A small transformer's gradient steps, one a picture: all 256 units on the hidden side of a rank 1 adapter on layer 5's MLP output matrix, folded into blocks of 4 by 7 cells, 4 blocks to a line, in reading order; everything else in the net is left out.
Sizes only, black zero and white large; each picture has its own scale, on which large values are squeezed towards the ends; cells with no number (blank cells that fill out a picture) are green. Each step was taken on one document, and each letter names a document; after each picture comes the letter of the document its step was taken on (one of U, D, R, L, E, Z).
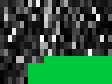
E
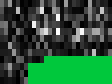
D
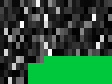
E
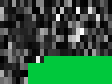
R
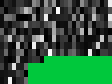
E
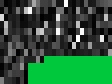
R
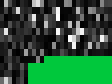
R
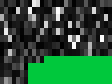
R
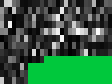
D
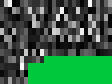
D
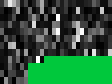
D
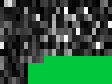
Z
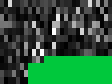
D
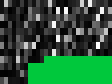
Z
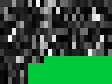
E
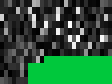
R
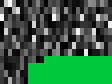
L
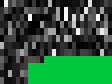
Z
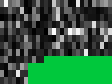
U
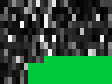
E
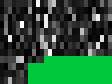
E
